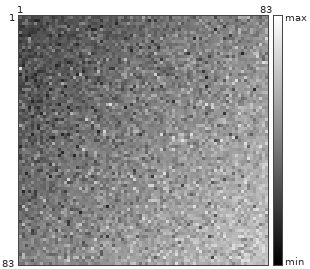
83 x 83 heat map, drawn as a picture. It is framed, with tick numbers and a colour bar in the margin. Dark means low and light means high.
Average level on the scale: 50%. Stripes: none. Slope: up to the bottom right. Grain: fine. Ninth with the highest average: bottom right.
